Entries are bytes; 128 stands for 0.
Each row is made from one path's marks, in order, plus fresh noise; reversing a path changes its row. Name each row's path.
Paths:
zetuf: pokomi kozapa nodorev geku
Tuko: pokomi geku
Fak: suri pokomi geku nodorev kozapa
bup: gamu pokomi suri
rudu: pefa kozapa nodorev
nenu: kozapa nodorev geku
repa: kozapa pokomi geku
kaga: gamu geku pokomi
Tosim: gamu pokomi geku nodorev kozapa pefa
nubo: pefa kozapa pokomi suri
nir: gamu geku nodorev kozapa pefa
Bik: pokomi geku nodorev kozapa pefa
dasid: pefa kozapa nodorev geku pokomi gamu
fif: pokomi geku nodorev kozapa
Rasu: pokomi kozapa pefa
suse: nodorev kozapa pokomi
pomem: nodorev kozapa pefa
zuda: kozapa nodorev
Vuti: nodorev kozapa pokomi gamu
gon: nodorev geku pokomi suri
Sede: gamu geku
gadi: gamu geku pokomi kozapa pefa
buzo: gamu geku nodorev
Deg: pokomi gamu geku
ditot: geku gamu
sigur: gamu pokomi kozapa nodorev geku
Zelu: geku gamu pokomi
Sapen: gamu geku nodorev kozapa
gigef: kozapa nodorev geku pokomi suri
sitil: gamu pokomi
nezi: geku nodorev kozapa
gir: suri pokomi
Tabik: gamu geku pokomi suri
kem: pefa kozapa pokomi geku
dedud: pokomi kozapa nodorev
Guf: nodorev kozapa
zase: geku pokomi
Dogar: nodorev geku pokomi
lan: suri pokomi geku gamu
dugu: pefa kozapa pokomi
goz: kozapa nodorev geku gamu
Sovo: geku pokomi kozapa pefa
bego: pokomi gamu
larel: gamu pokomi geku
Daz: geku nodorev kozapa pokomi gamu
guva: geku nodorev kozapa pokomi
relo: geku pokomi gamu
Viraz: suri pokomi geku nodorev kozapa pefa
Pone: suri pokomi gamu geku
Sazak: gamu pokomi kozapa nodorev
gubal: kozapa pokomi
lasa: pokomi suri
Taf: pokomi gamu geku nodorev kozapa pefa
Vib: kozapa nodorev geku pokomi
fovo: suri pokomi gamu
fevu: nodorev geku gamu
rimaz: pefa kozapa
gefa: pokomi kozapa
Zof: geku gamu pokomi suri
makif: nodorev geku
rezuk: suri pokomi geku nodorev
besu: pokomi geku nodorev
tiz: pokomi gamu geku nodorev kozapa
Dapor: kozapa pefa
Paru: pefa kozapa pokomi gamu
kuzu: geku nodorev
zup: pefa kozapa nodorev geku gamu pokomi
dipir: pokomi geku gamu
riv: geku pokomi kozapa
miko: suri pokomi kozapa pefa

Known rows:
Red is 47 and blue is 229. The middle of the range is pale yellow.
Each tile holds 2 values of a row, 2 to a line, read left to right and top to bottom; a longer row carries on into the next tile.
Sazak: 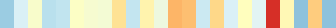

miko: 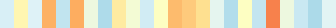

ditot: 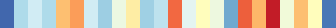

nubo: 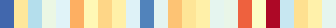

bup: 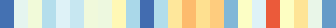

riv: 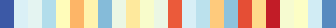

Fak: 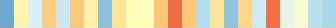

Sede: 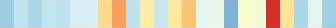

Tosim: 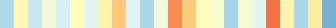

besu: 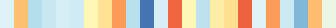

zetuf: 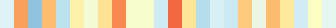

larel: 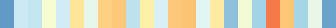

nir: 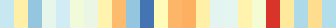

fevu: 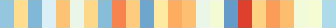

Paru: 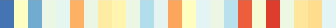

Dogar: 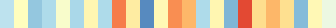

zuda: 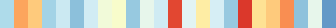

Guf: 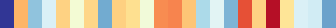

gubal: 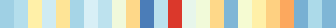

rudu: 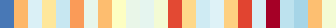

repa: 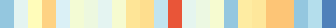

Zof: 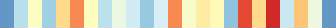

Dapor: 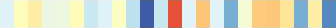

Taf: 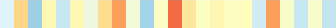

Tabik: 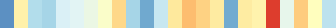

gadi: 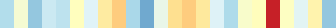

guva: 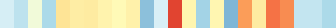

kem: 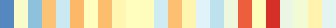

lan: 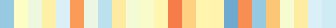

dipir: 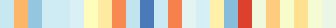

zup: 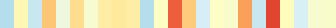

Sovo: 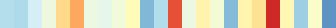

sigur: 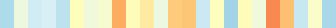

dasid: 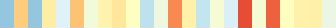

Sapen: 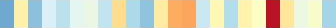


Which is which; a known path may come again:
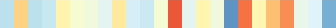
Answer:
goz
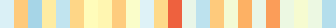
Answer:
tiz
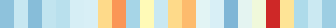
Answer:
Sede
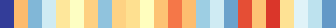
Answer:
Guf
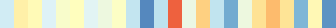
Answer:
Dapor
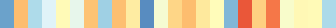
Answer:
gon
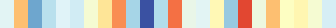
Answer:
dipir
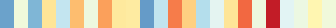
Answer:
dugu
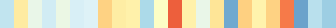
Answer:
Vib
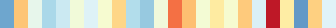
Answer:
buzo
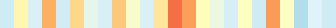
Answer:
Viraz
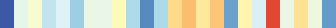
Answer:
bup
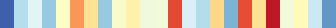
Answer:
riv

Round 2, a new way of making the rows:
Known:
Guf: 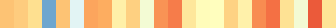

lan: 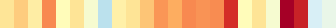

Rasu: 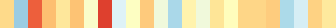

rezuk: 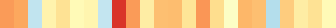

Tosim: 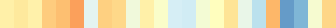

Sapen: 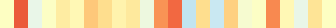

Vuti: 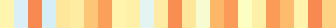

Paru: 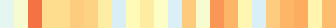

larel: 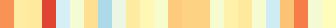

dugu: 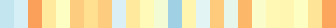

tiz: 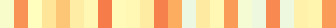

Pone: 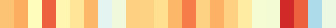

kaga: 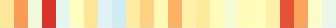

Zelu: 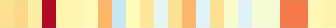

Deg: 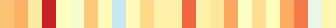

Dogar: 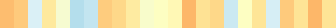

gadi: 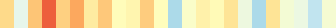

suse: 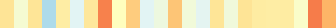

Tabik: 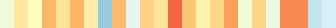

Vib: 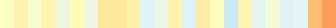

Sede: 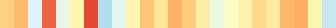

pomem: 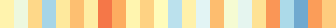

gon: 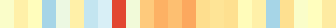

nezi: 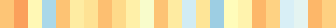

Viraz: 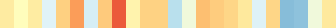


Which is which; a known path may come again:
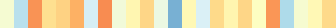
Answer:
Rasu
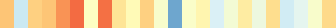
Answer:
Sovo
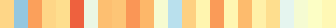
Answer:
miko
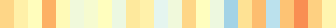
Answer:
zase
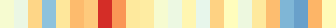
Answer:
pomem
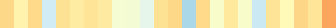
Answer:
Daz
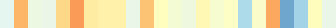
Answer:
nir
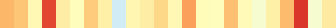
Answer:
Deg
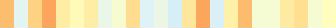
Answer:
repa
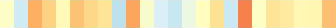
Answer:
dugu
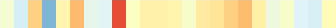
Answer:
gigef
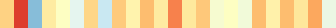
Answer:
buzo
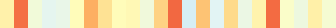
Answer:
Sapen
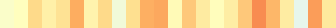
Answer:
rimaz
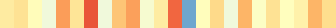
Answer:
Sazak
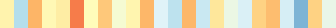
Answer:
Dapor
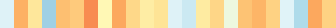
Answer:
rudu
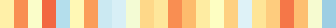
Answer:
Sede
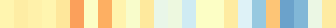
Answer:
Tosim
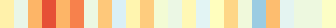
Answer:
gadi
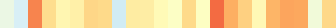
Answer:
Paru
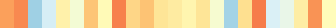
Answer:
kuzu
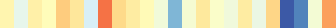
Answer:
Bik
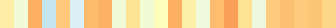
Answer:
Vuti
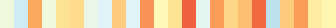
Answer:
lasa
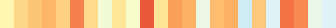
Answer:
Zof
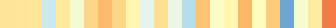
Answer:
zetuf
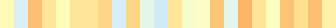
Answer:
gubal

